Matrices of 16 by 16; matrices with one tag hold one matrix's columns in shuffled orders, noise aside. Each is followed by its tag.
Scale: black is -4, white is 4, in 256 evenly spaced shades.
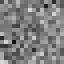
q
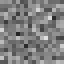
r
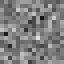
r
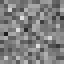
r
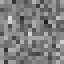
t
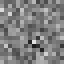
q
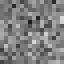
t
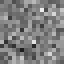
q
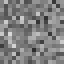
t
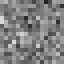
t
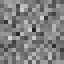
r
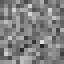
q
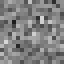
t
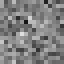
t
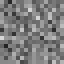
r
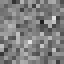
t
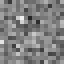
t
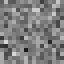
q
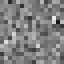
t
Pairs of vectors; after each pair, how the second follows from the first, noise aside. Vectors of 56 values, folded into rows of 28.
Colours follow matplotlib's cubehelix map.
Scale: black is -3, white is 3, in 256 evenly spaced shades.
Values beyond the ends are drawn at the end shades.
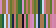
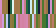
wrapped around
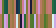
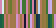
reversed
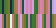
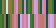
wrapped around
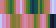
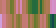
shrunk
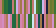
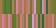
shrunk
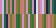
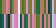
reversed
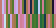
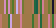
partly zeroed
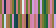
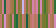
shrunk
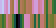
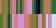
reversed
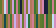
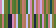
reversed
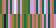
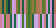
wrapped around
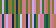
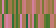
shrunk
